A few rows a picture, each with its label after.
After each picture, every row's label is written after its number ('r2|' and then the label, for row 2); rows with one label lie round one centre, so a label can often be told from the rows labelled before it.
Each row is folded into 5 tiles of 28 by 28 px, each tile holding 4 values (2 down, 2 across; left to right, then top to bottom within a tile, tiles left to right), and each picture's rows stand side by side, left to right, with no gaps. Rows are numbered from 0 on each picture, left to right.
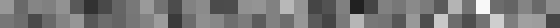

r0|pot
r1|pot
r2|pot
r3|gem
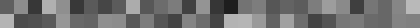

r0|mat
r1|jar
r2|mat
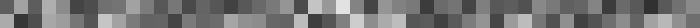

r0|mat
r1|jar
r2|gem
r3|jar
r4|jar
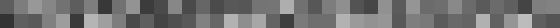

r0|jar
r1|jar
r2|pot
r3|jar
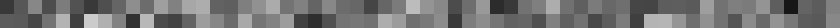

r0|jar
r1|mat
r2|mat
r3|pot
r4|jar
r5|pot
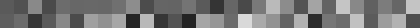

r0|jar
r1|mat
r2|gem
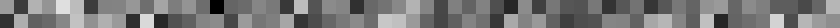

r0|gem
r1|mat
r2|mat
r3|jar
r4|jar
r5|mat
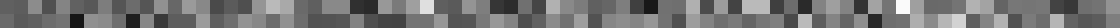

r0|jar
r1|mat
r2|pot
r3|pot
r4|pot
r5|mat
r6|gem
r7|pot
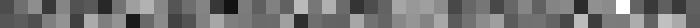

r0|jar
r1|pot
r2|mat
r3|pot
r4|gem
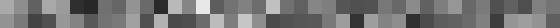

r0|pot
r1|gem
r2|jar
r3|jar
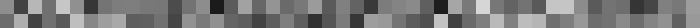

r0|gem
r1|pot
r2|jar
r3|gem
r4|pot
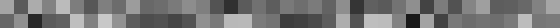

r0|gem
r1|jar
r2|jar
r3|mat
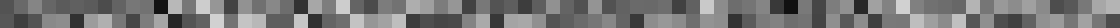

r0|jar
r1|gem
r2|gem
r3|jar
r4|jar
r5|pot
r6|gem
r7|mat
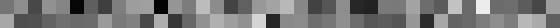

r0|mat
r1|gem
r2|pot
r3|gem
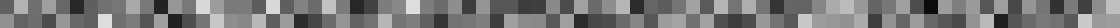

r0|mat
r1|gem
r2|mat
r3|jar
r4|mat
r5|mat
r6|pot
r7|mat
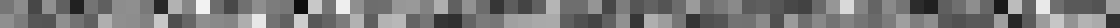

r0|mat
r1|gem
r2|gem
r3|mat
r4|jar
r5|jar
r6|pot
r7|gem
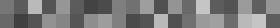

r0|jar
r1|gem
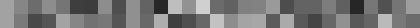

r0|pot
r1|gem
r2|mat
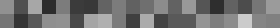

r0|jar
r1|mat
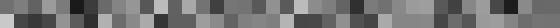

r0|mat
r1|mat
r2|mat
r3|pot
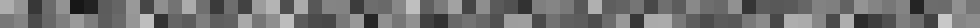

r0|pot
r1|mat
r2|mat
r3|jar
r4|jar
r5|jar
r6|mat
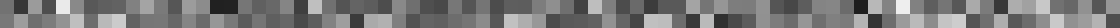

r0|gem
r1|pot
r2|jar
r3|jar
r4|jar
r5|mat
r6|gem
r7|gem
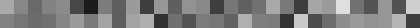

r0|pot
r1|mat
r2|gem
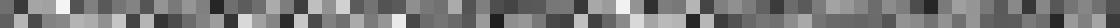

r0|gem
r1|mat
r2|gem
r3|jar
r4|gem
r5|mat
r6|pot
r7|jar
